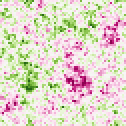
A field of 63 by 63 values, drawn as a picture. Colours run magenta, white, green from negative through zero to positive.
Neither half mirrors the other. The field is mottled with small blotches. The centre is the ninth with the lowest average. Overall the values sit about 50% of the way up the scale. No row or column stands out.
